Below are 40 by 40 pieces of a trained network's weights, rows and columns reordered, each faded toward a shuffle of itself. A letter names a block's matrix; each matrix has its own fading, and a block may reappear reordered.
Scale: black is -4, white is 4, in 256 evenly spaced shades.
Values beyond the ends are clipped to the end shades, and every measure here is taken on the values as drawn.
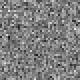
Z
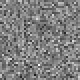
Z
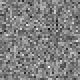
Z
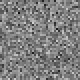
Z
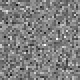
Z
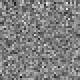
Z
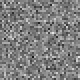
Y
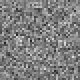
Y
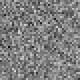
Y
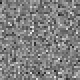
Z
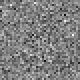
Z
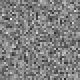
Z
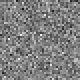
Y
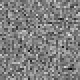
Y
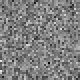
Z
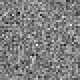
Z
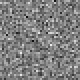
Z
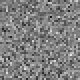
Z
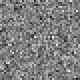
Z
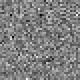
Y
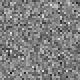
Y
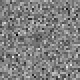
Z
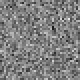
Z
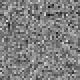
Z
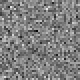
Z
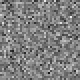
Y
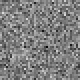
Y
